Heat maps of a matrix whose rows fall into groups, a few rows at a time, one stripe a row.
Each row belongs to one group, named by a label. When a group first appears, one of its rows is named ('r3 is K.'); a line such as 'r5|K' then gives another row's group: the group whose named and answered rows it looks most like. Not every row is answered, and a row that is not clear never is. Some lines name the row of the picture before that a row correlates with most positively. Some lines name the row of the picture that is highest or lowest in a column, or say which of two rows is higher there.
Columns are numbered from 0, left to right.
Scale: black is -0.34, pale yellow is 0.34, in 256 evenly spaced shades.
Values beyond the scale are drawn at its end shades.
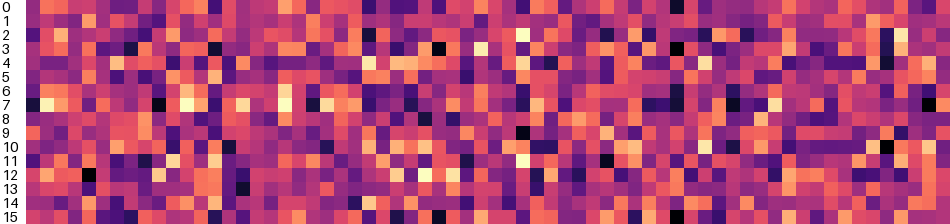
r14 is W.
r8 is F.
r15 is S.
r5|W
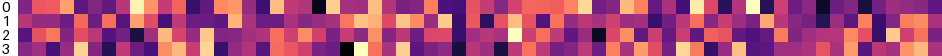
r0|F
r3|W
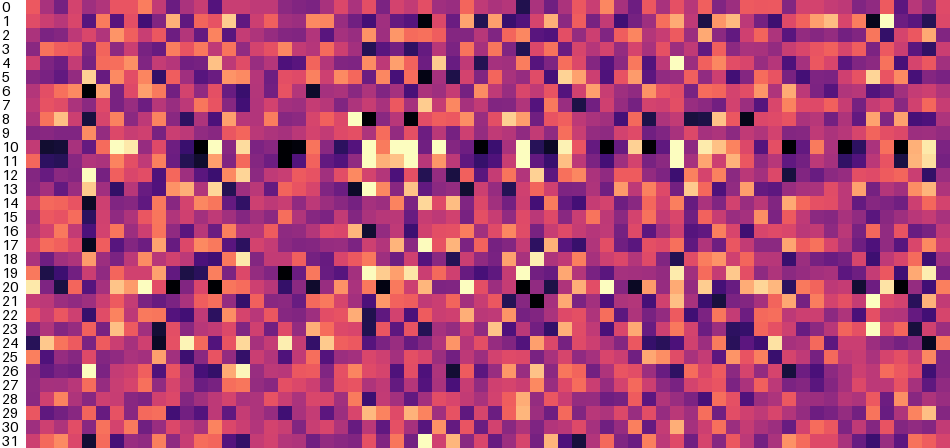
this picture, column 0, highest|20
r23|F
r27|F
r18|F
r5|F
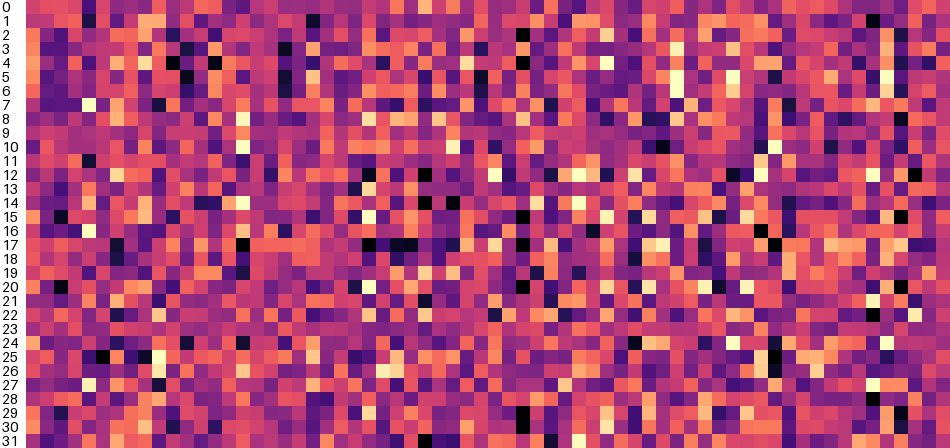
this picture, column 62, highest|17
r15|W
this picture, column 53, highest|10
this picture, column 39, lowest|19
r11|F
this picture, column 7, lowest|25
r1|F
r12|F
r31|F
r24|S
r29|W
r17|S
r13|W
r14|F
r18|S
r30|W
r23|F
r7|F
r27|F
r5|S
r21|F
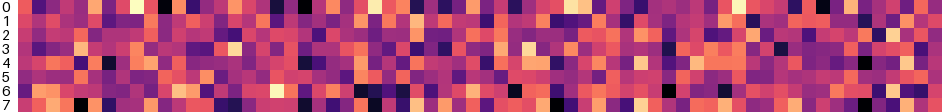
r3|F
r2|S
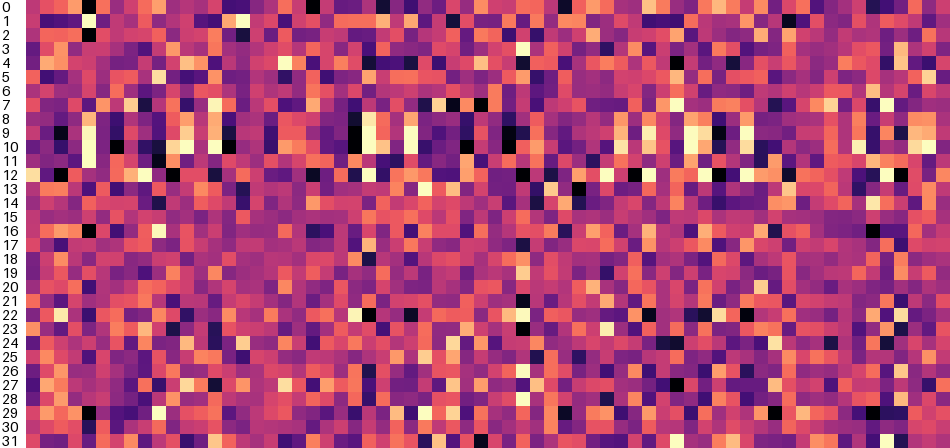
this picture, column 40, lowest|11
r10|W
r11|F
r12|W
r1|F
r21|W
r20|F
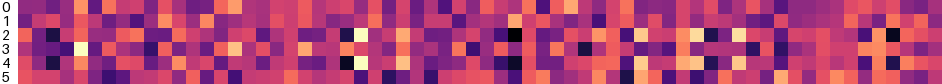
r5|S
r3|F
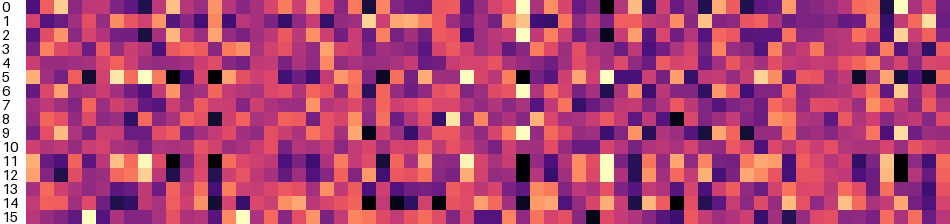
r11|W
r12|W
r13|S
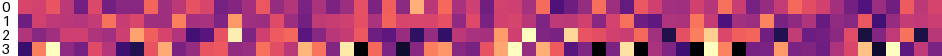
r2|F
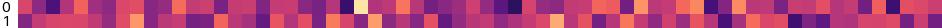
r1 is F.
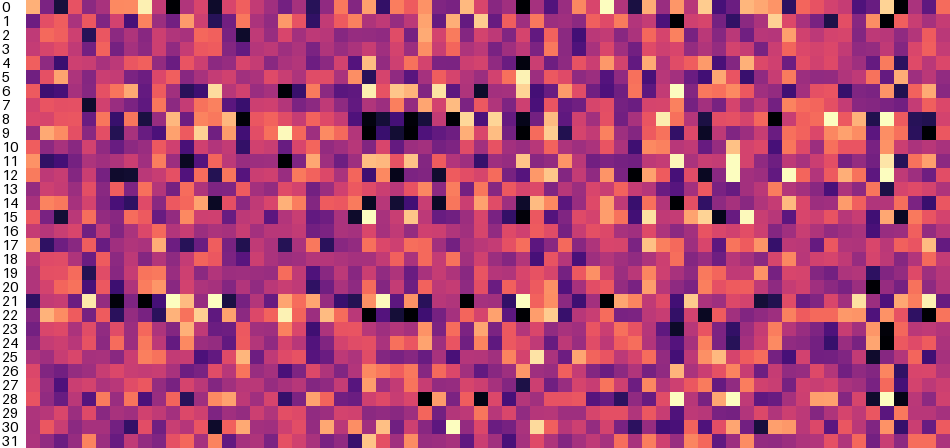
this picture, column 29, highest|6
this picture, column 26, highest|6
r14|S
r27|W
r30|S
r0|W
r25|F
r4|W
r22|S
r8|S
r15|W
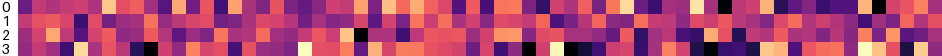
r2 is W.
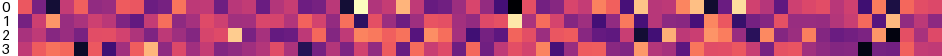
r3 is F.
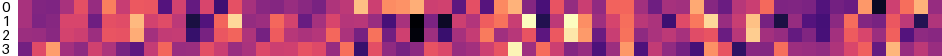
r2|F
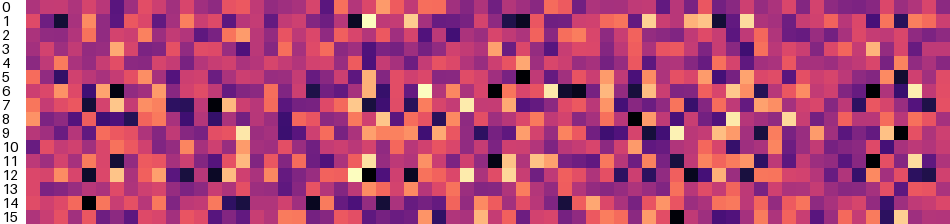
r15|S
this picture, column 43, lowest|8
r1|W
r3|F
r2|F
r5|W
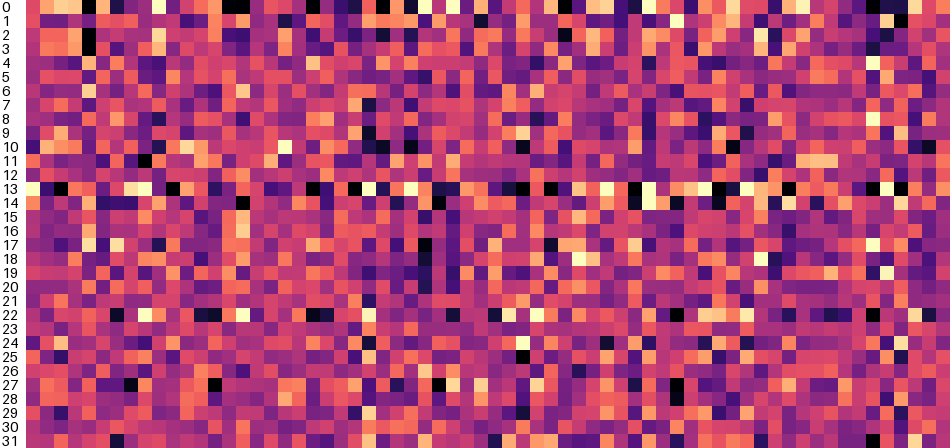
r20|F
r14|S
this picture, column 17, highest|11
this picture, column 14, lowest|0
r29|W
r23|W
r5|S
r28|S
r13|W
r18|F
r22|F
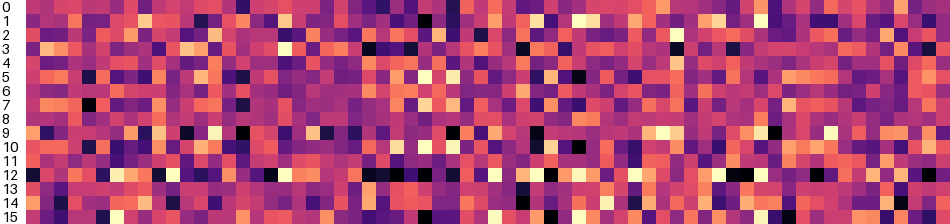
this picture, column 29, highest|2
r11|S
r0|S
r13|W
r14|W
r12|F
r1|F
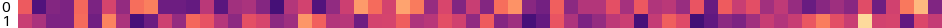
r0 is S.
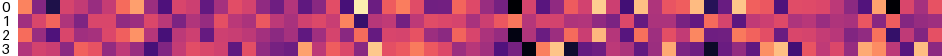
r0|W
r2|W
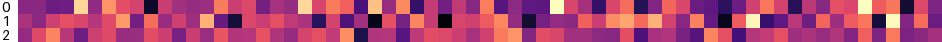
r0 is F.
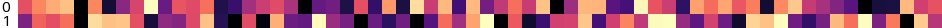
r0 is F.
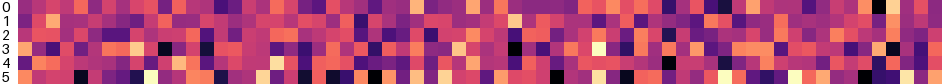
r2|S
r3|W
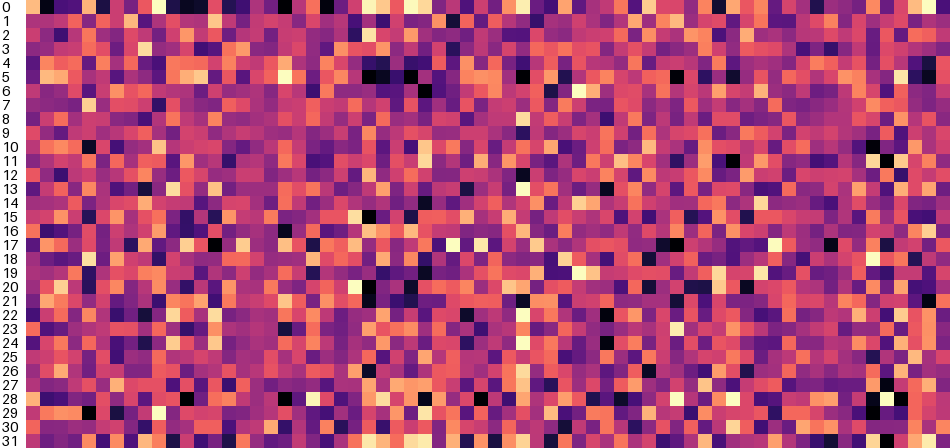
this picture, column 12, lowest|0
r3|F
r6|F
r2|W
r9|W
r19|F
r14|F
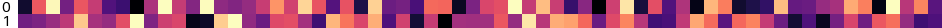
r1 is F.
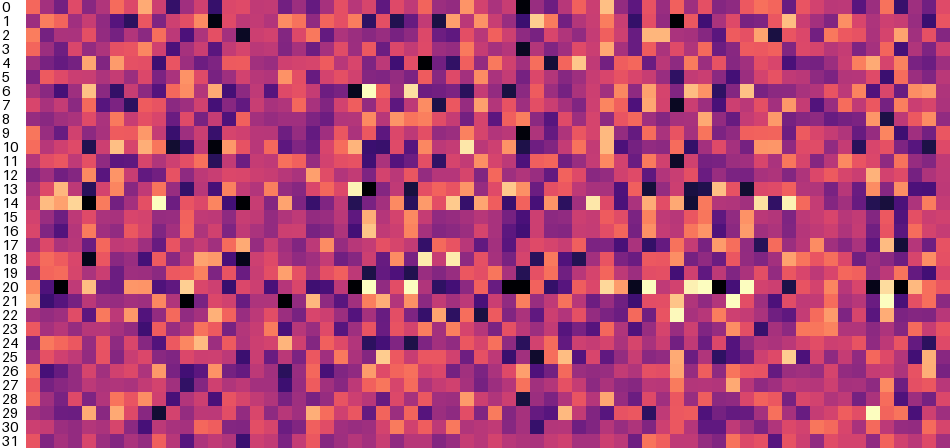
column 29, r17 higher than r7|Yes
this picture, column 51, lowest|13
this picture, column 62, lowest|20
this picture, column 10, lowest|10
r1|S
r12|F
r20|W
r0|W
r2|S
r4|F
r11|S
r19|S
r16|W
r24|S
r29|F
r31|S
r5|S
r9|W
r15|W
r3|W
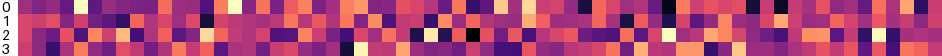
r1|S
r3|W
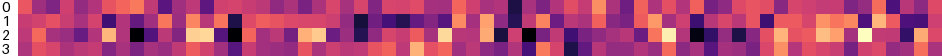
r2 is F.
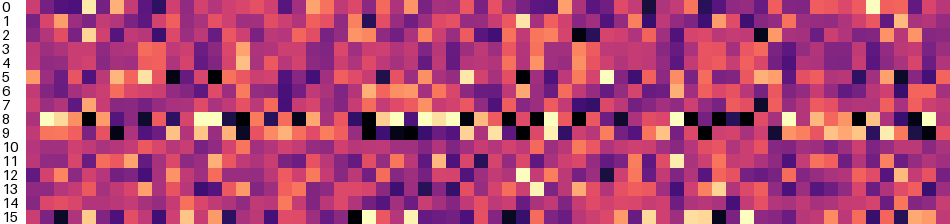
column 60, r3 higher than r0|No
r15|W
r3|F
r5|W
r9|S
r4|F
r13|F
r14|S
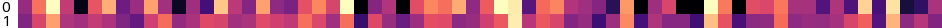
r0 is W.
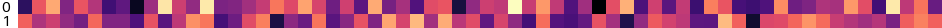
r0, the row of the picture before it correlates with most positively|1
